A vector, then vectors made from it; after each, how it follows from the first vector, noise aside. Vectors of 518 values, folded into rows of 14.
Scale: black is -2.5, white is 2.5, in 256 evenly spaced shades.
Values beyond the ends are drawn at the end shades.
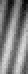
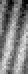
copied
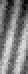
copied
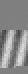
partly zeroed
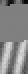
partly zeroed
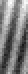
negated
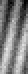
copied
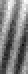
negated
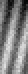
copied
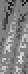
partly zeroed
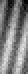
copied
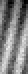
copied
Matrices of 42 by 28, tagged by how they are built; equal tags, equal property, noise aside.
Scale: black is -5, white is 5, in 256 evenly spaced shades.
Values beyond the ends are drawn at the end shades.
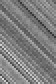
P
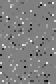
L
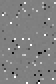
L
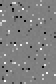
L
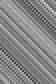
P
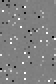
L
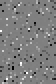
L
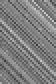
P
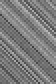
P
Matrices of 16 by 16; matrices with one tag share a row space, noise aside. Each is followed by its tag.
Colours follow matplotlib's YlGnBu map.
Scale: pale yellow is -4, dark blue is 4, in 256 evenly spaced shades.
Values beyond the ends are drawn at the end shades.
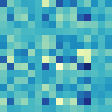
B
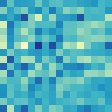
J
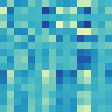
B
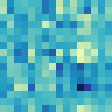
B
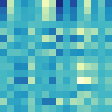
B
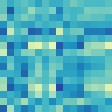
J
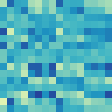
J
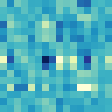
B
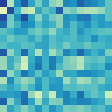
J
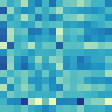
J
